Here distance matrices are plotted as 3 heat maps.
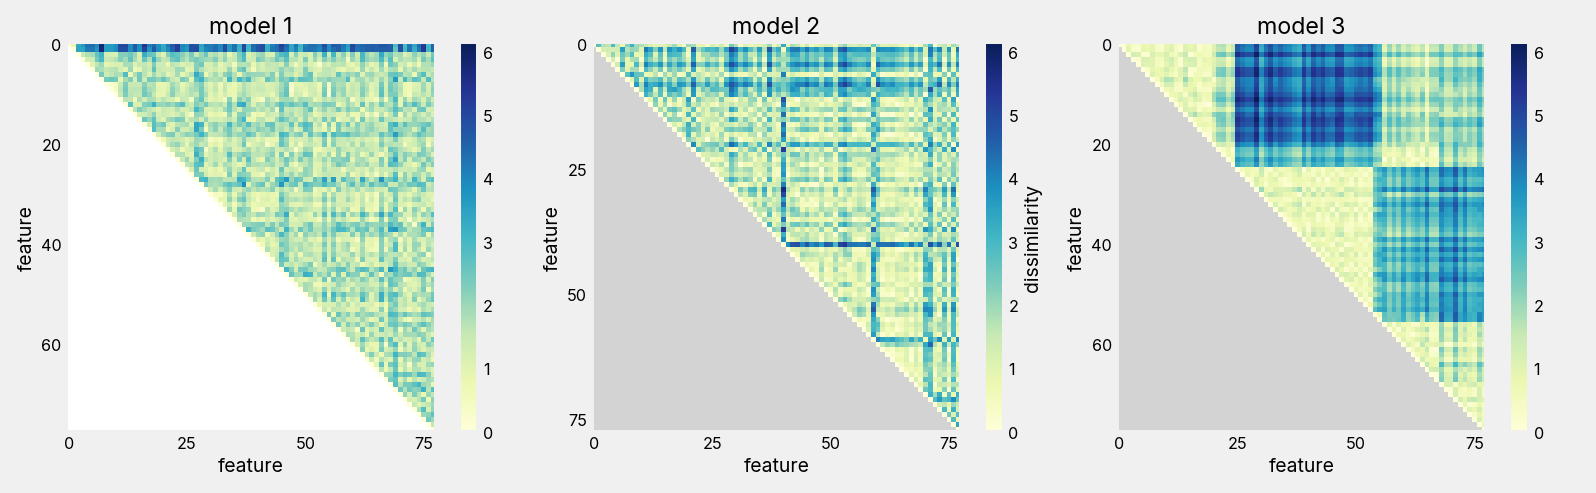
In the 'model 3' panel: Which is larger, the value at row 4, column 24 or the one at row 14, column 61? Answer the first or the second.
the second
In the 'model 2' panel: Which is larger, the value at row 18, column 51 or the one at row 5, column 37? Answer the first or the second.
the second
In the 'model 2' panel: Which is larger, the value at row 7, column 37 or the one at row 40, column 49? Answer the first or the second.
the second
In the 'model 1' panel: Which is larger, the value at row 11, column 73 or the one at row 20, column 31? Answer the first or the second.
the first
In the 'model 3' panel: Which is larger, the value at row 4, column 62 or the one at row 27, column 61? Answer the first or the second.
the second
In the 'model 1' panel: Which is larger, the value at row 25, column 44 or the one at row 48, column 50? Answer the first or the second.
the second
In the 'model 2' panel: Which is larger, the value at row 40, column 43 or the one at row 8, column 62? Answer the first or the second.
the first
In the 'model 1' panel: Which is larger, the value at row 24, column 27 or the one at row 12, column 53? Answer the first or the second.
the first
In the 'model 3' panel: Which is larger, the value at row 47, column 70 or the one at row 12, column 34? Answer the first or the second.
the second
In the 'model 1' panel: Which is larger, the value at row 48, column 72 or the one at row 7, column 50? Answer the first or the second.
the second
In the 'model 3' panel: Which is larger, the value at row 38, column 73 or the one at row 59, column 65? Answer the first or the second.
the first
